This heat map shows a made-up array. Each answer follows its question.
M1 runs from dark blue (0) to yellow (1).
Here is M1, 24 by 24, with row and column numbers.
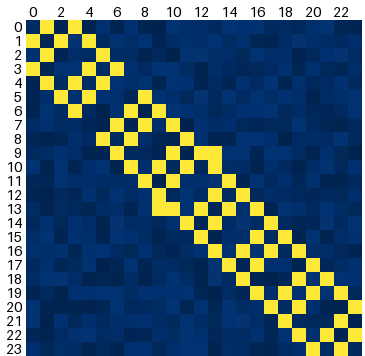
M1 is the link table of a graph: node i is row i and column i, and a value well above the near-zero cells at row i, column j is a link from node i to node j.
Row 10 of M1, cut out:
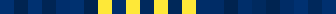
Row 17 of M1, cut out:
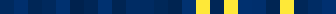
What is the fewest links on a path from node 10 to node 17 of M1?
3
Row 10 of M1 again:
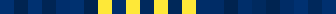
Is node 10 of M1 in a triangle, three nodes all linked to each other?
yes
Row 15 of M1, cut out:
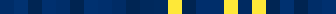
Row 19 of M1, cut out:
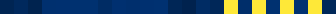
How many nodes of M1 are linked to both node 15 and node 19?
2
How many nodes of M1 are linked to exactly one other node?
0
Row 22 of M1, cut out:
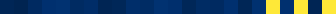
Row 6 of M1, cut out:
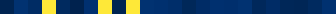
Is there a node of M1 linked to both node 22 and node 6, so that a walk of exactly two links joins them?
no
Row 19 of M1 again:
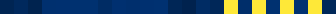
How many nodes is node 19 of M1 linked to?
4
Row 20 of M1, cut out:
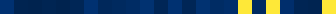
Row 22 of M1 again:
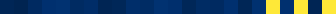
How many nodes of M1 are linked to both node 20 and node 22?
2
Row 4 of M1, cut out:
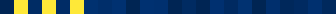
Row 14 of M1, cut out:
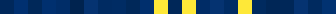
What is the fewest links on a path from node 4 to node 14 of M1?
4
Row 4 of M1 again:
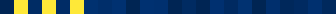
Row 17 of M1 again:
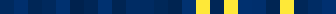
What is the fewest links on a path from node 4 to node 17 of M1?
5
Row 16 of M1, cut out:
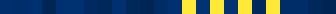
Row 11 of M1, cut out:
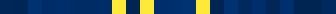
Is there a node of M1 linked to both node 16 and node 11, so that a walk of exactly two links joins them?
no
